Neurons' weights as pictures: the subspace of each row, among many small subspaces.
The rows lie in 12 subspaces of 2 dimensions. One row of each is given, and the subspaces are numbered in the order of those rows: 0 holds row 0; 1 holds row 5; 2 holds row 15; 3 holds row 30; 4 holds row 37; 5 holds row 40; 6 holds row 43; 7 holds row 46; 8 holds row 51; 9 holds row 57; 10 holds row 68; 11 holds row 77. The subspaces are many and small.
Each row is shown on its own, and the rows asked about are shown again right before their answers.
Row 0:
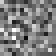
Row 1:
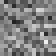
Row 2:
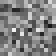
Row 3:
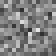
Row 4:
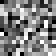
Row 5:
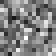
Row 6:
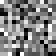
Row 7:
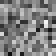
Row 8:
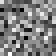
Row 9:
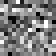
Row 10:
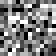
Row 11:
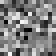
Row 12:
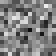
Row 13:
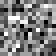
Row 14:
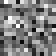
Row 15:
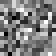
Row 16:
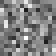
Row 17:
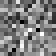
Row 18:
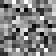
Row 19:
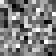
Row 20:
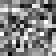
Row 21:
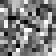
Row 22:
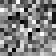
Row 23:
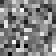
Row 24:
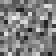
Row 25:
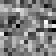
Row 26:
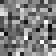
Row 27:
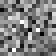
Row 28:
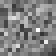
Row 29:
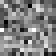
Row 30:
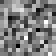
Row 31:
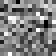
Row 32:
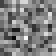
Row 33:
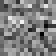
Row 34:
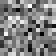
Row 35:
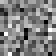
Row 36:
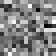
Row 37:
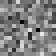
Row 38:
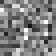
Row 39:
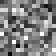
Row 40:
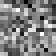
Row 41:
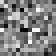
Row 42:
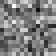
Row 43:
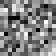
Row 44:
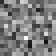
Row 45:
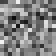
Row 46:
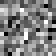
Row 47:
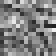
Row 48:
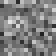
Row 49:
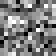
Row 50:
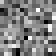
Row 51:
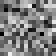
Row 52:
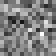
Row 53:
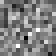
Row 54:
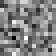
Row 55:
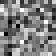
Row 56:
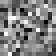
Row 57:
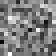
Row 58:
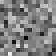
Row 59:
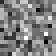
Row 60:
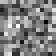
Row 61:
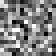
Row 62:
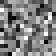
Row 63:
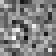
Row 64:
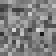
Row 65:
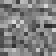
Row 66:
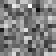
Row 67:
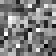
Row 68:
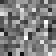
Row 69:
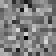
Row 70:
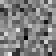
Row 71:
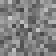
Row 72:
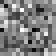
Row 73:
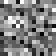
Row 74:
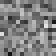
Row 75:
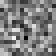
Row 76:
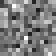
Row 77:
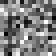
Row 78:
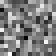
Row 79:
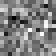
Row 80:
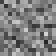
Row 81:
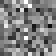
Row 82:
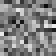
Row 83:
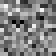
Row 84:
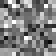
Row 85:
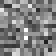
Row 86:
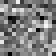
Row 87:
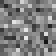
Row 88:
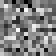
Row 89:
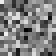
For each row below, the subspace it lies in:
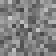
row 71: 4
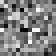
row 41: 4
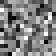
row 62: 9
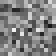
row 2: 5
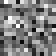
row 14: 11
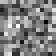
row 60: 11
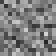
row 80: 2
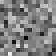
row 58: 8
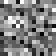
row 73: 11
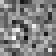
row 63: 0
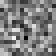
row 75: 0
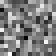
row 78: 9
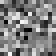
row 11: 2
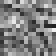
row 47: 7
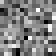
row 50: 11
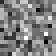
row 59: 9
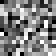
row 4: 10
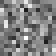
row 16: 8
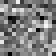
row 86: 9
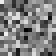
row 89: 2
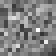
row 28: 6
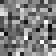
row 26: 10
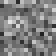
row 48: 11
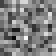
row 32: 0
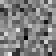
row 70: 7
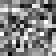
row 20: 8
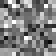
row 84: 3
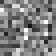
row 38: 7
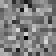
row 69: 5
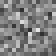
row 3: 4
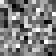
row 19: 3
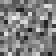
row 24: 2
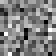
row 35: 7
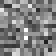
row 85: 7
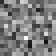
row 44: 9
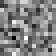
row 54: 0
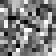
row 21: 1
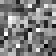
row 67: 3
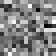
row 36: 10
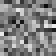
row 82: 7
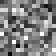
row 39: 8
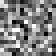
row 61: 0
